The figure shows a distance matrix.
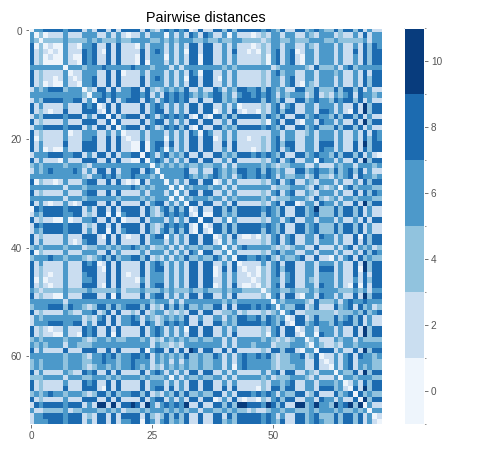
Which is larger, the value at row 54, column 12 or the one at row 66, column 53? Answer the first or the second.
the second
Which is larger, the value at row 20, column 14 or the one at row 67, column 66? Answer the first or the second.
the second
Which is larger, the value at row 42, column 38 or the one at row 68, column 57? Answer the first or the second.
the first
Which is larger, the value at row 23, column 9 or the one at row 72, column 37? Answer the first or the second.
the first
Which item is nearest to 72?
23
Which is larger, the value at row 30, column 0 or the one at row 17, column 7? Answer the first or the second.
the first
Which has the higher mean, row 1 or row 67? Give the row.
67
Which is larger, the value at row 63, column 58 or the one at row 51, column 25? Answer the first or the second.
the first
